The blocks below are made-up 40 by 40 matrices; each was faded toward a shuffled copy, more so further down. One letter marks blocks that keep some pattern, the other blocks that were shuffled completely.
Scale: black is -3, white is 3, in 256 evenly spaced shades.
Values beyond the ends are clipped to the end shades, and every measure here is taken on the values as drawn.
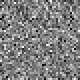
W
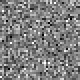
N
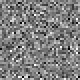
W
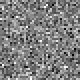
N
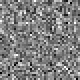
W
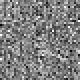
W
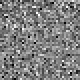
N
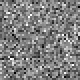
N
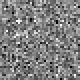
W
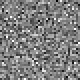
N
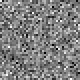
N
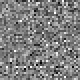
W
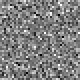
W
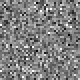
N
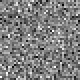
N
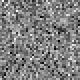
N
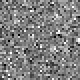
N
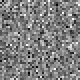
W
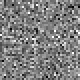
W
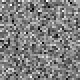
N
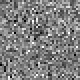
W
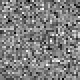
N
